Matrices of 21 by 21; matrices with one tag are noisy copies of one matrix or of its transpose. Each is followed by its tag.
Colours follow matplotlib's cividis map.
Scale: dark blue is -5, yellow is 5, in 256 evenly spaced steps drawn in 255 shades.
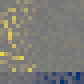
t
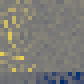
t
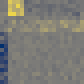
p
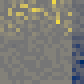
t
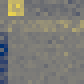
p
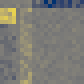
p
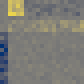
p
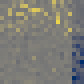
t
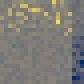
t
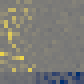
t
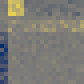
p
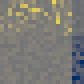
t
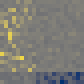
t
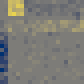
p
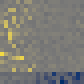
t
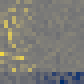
t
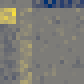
p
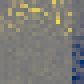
t
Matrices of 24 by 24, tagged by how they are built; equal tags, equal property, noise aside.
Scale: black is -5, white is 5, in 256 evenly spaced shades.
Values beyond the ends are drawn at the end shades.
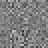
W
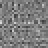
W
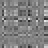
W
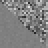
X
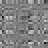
W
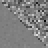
X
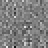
W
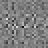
W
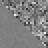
X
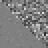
X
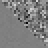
X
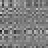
W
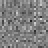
W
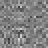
W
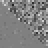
X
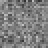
W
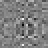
W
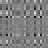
W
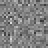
W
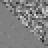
X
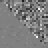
X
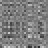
W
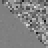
X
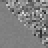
X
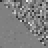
X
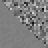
X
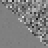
X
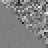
X
